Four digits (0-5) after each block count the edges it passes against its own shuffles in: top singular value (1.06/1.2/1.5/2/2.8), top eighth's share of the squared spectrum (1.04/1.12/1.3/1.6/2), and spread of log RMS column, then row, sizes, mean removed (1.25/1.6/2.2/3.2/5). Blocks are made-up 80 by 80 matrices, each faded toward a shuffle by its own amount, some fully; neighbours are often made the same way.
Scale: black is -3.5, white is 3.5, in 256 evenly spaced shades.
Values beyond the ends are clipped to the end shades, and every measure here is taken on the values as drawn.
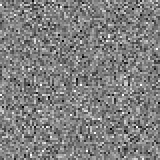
3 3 1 1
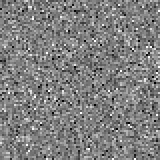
1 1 0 0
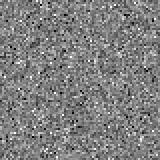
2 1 0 0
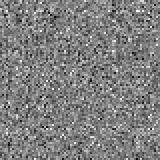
4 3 1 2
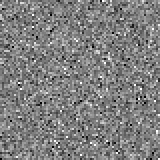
0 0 0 0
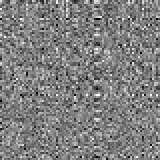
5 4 3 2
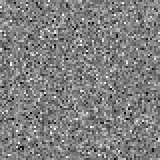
1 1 0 0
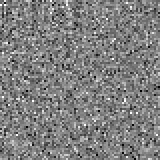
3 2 0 0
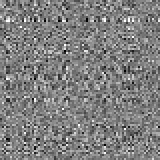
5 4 3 3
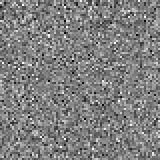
3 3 1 1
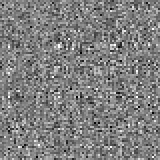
4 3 2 2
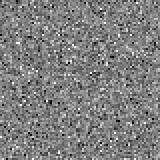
2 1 0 0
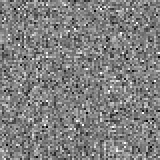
3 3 1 1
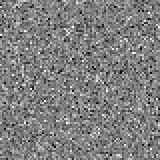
0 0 0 0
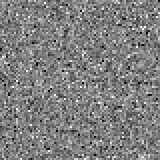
2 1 0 0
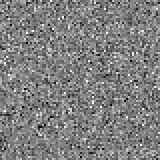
2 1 0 0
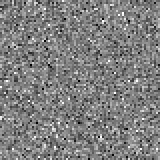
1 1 0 0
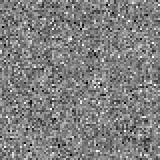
3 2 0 1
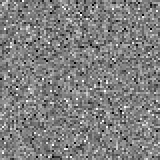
0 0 0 0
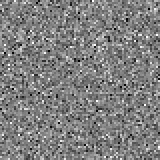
2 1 0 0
